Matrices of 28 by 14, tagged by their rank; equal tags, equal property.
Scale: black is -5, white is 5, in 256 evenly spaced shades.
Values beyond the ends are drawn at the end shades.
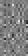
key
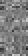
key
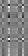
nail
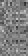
key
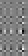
nail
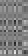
nail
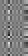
nail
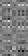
key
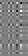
nail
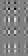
nail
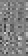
key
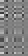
nail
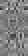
key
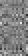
key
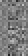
key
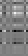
nail
